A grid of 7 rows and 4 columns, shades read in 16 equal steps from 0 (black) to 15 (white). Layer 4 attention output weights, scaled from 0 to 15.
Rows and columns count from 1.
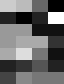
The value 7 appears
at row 5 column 3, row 7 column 3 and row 7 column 4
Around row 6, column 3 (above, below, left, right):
7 7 3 2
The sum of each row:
29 19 20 32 31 12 26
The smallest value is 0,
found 2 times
